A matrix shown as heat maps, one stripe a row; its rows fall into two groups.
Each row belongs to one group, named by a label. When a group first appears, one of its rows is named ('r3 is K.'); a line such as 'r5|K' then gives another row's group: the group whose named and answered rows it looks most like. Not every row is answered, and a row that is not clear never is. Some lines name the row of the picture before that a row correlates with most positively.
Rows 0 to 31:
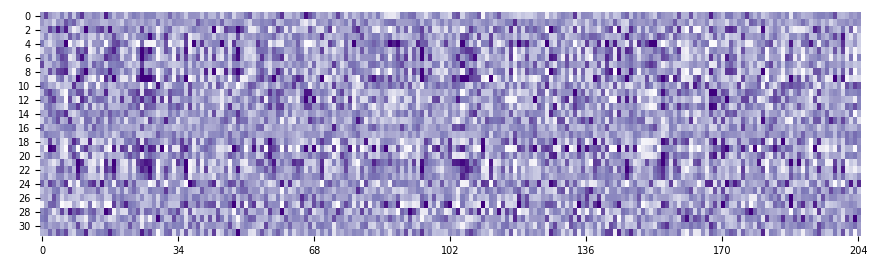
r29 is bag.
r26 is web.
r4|web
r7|web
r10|bag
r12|web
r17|bag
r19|web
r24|bag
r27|web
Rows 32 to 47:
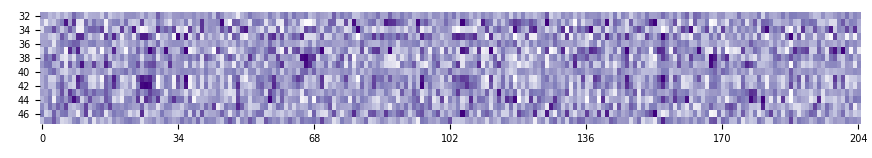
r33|web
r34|bag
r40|web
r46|web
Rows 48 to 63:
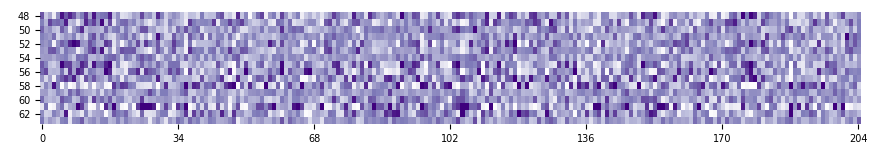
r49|bag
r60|web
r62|web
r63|bag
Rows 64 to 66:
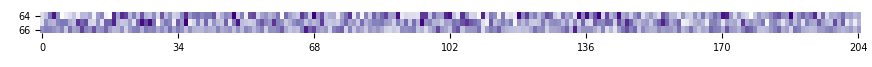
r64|web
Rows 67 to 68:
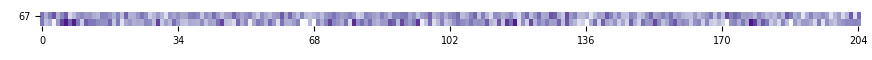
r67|bag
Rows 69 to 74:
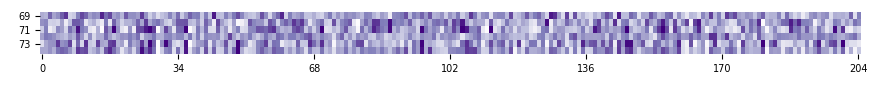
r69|bag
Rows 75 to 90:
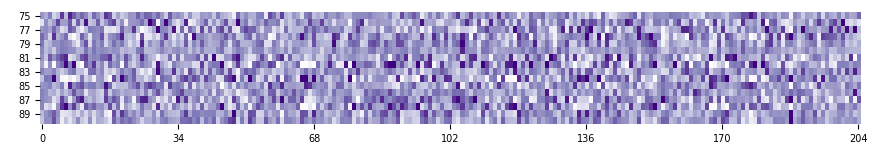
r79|web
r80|web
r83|bag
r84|web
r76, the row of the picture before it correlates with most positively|73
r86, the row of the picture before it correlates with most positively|70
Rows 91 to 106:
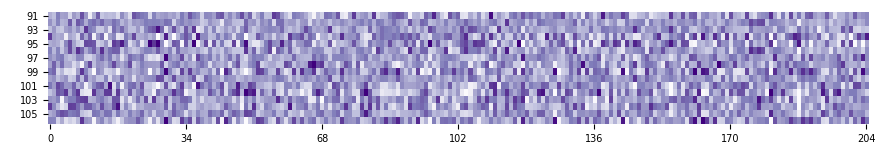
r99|bag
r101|bag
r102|bag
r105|bag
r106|bag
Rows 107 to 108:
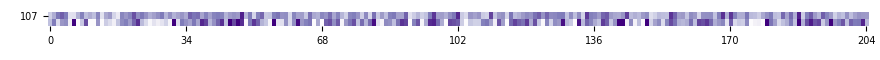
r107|web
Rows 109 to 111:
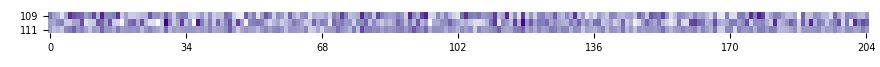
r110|bag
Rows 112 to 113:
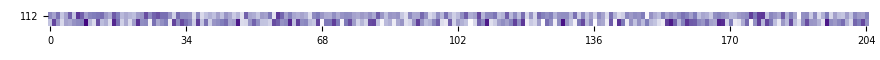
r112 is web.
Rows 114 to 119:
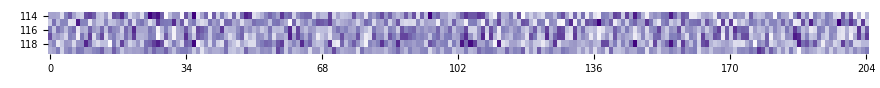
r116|bag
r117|bag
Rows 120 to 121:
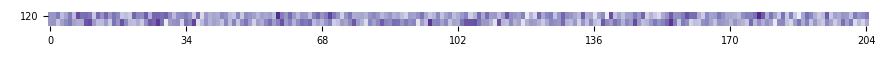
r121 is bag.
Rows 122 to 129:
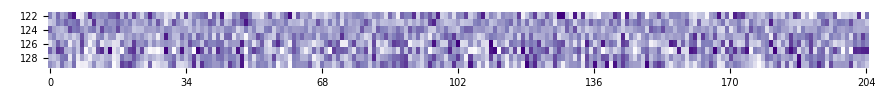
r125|bag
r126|web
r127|bag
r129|web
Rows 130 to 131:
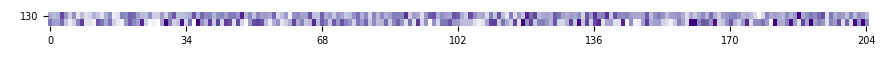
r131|bag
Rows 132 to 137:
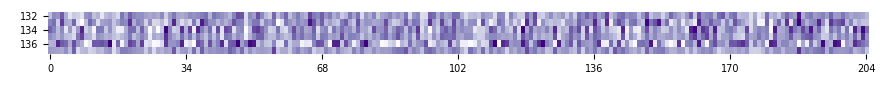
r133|web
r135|bag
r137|web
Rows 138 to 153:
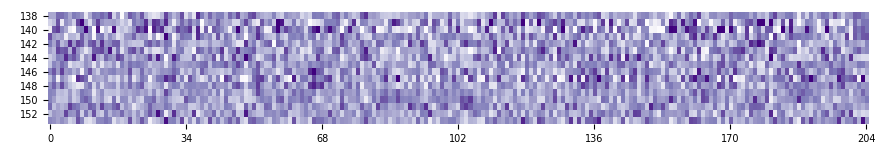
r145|web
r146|web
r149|bag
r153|bag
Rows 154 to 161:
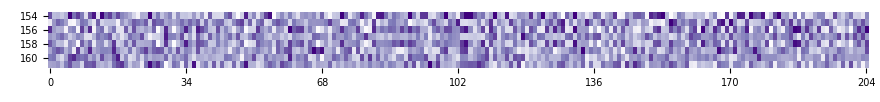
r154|web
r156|bag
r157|bag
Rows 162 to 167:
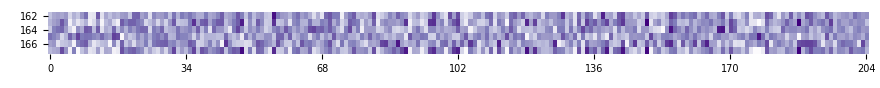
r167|web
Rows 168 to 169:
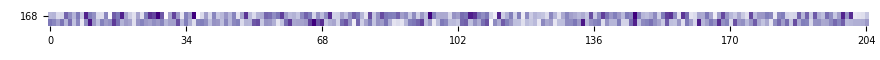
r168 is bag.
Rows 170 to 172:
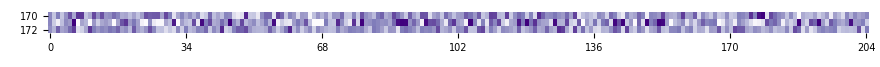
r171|web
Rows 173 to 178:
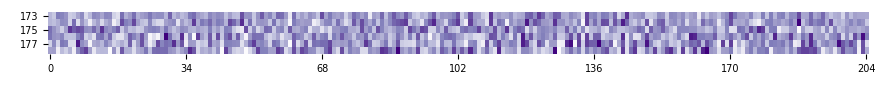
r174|web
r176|bag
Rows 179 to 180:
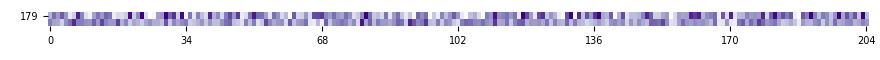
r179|bag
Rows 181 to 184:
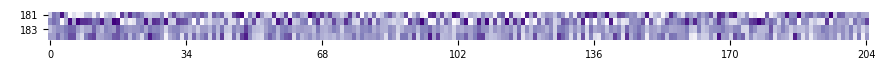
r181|web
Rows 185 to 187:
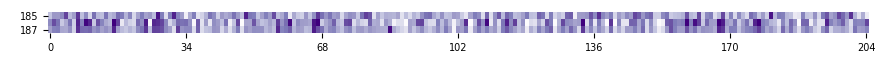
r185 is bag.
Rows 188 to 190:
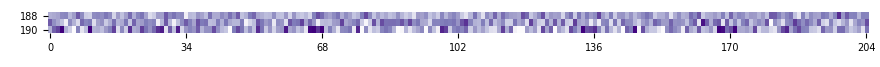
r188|bag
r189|bag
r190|web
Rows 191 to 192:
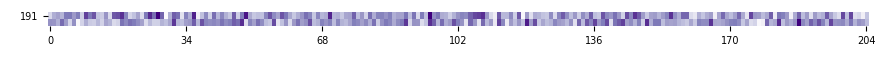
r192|web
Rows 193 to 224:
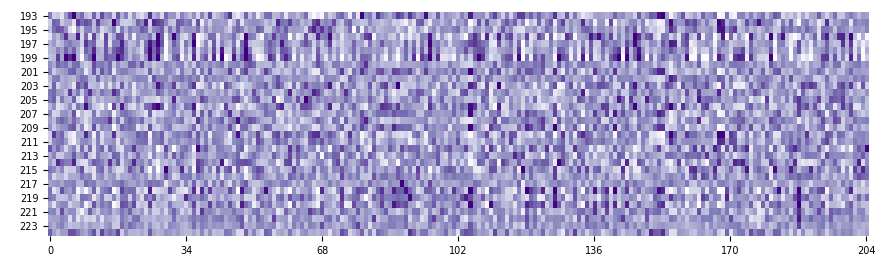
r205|web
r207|web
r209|web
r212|bag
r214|bag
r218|web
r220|web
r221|web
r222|web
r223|web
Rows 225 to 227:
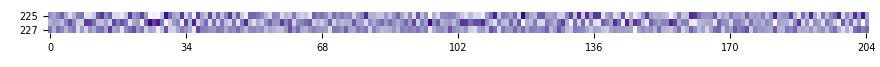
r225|bag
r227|bag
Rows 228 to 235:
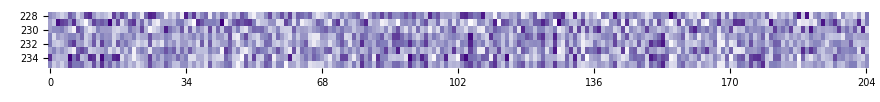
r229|bag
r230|bag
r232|web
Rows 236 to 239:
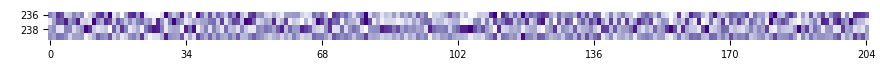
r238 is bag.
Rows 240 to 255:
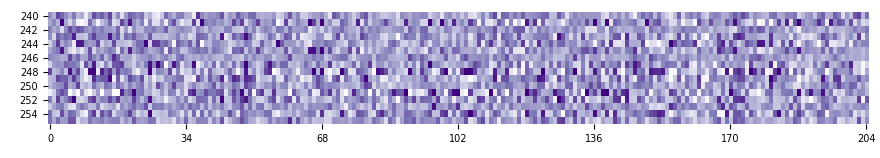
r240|bag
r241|web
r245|web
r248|web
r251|web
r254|web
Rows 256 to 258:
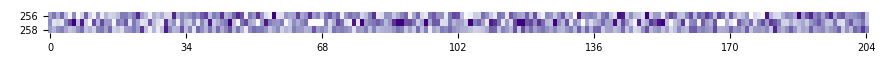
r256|web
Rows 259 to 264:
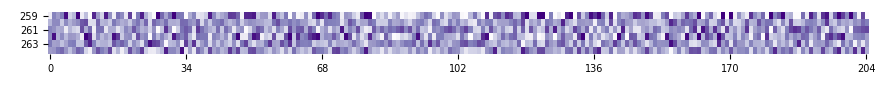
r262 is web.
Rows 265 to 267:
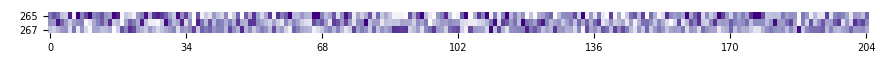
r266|bag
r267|web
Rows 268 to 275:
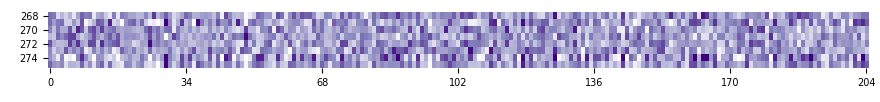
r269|bag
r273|web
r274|bag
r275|bag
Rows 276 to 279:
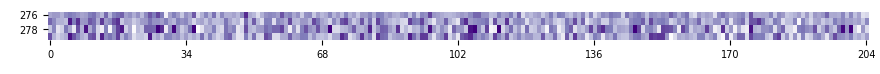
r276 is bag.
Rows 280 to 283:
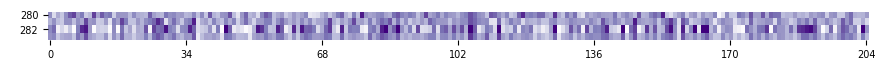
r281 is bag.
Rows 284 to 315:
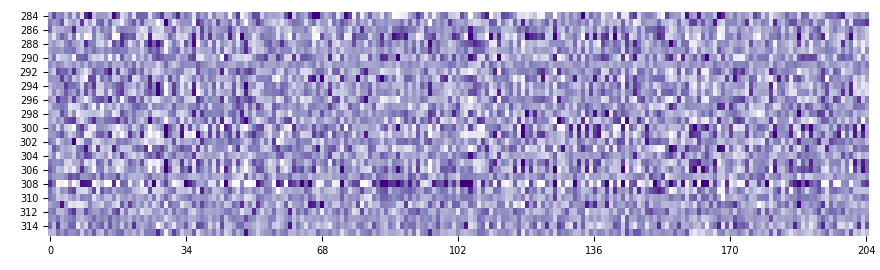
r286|web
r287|web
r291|bag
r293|web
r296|bag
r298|web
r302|web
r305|bag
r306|bag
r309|web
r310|bag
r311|web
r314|bag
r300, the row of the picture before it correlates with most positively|282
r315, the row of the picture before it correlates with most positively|281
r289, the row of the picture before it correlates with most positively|281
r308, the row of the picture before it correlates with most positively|282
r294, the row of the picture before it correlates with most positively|281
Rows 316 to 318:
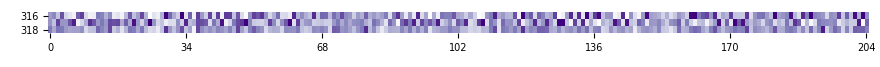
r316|bag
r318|bag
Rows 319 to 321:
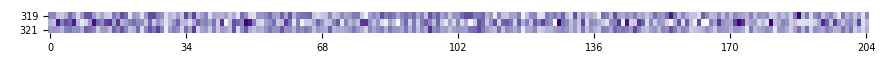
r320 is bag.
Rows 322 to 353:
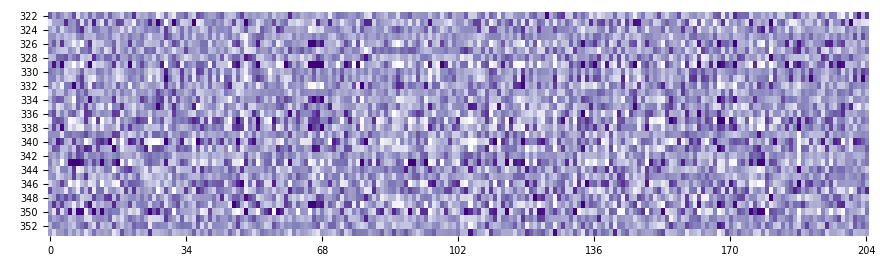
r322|bag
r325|bag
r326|web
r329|web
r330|bag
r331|bag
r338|web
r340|bag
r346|web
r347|bag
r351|bag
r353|web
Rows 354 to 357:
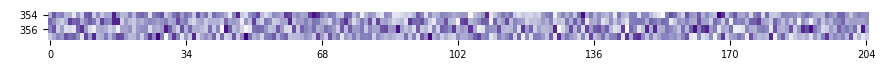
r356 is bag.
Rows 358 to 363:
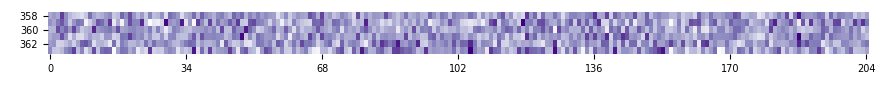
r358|web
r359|bag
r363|web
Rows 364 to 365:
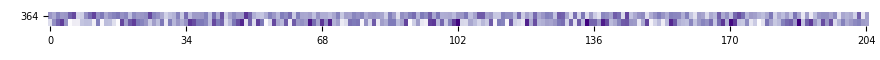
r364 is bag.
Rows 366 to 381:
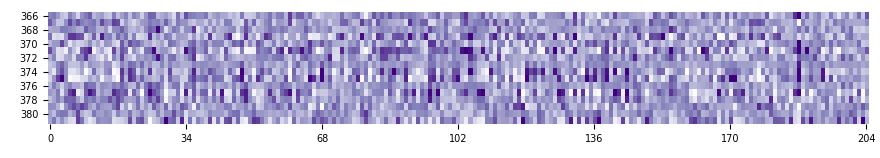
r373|web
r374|web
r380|bag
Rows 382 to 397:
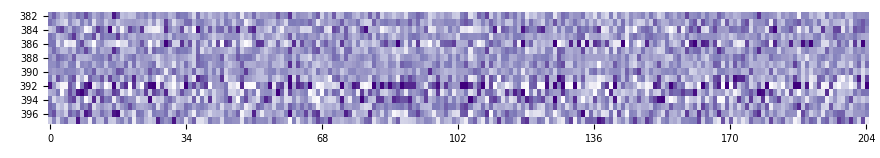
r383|bag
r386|bag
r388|bag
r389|bag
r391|bag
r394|web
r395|bag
